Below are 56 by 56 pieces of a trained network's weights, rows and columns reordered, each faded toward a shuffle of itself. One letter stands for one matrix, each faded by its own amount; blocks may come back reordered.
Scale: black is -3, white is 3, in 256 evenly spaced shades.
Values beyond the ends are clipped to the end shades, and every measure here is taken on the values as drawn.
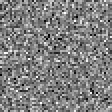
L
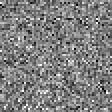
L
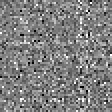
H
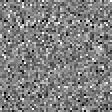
H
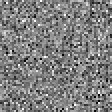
L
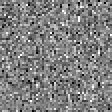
H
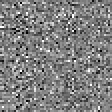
H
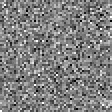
L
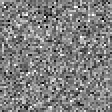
L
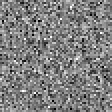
L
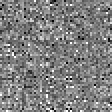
H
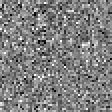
H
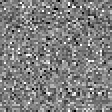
H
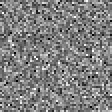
L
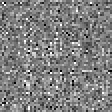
H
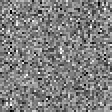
L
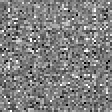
H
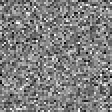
L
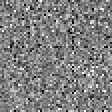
H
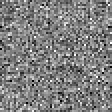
L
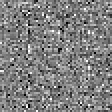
H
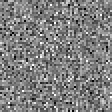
L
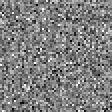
L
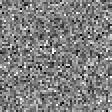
L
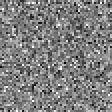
L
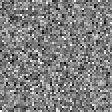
L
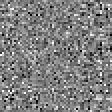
H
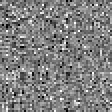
H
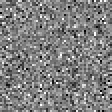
H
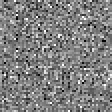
H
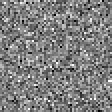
L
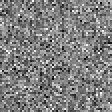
L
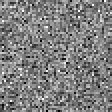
L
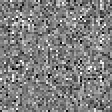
H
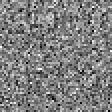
L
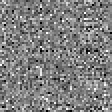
H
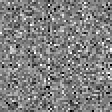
H
